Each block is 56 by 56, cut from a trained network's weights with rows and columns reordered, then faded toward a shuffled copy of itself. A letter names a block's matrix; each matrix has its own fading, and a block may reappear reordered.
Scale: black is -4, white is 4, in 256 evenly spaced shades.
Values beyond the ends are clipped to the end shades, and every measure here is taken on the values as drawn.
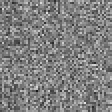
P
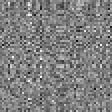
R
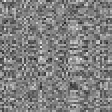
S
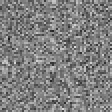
P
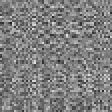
S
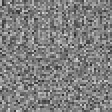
P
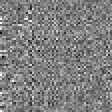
R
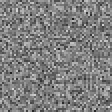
P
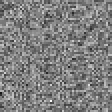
P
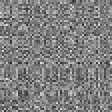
S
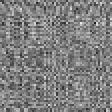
S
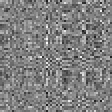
S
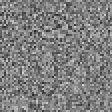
P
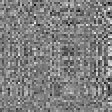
S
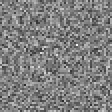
P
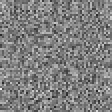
P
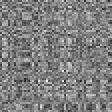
S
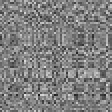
S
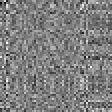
S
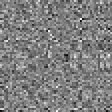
R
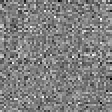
R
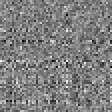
R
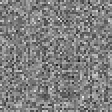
P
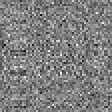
R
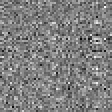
R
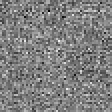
R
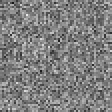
P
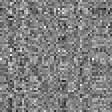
S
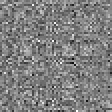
R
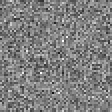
P
